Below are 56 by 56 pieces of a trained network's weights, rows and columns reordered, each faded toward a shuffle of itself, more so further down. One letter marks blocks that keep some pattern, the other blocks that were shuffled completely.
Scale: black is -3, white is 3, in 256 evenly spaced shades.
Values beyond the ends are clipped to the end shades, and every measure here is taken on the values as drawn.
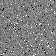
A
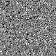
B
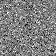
A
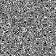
B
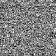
B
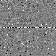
B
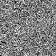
B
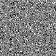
B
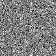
B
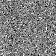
A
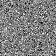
A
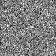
A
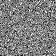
A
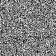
A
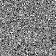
B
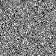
B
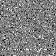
B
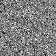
A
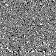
B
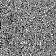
B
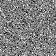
A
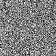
B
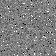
A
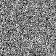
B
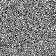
B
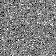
A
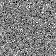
A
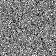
A
